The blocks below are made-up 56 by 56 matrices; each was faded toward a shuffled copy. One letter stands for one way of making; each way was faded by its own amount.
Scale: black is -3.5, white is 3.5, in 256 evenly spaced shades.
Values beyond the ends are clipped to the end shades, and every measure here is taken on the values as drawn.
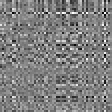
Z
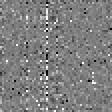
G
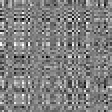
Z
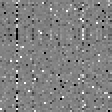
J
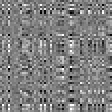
Z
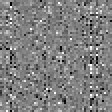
G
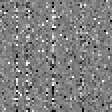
G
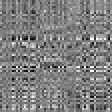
Z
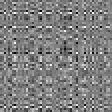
Z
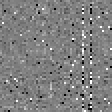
J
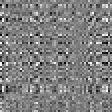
Z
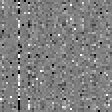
G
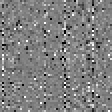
G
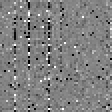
G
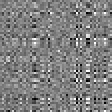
Z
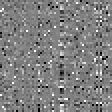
J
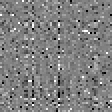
J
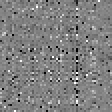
J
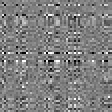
Z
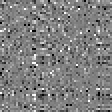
J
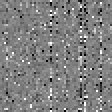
G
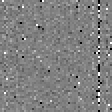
G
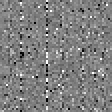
G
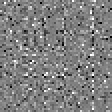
J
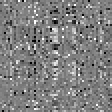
J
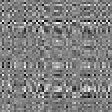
Z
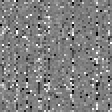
G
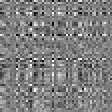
Z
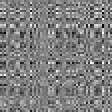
Z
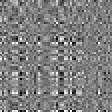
Z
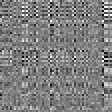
Z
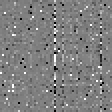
J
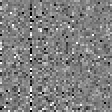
G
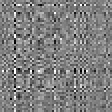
Z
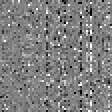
G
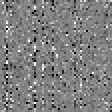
G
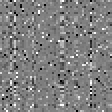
J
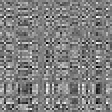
Z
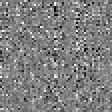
G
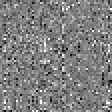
G
